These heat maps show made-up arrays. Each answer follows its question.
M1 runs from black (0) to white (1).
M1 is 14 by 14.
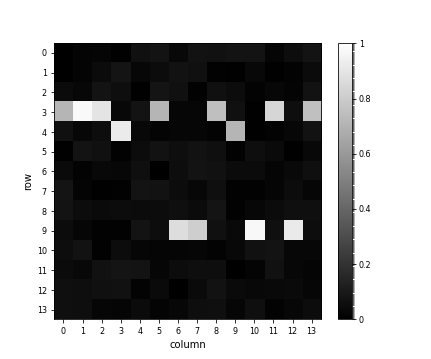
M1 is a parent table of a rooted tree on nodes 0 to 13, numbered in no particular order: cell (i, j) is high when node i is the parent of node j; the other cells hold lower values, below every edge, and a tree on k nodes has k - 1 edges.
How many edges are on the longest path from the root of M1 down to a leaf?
2
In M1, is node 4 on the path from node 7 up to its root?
yes
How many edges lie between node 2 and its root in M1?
2
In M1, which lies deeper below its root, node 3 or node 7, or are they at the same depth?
node 7
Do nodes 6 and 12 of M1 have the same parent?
yes
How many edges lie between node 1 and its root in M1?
2
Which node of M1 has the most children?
3
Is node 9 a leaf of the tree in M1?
no
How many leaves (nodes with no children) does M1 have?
11
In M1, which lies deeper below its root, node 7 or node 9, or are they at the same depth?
node 7
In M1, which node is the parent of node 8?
3
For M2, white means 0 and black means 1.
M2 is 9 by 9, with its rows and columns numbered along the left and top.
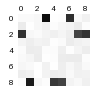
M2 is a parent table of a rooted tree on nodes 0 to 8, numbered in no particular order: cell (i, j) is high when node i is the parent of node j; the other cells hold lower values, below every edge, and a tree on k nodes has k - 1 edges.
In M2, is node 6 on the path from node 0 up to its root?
no
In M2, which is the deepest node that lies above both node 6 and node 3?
0
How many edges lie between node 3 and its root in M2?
2
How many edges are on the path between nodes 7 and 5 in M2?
3
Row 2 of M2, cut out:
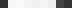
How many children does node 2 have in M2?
3
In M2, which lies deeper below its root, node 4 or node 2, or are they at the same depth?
node 4
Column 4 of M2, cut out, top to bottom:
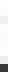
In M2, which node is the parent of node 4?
8
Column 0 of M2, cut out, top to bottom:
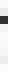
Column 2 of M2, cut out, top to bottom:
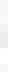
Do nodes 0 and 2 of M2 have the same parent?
no
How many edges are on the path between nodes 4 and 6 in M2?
4
